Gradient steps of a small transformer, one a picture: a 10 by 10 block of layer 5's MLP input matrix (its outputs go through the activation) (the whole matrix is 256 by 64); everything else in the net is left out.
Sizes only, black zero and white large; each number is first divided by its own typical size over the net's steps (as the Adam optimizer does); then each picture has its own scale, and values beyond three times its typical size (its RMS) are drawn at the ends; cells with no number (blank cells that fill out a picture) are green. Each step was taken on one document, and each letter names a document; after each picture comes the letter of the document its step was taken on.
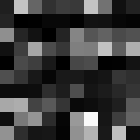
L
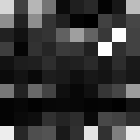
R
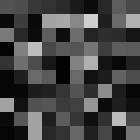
L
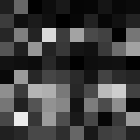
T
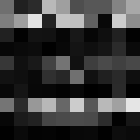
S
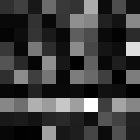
L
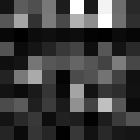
S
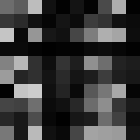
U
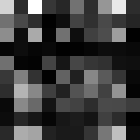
U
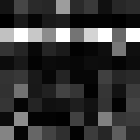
T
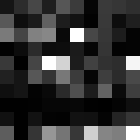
R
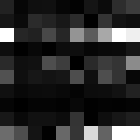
R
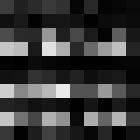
T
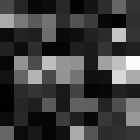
S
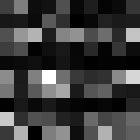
T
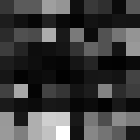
T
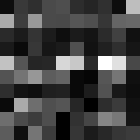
S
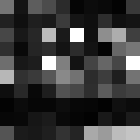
R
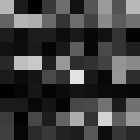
S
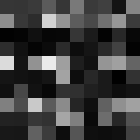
S
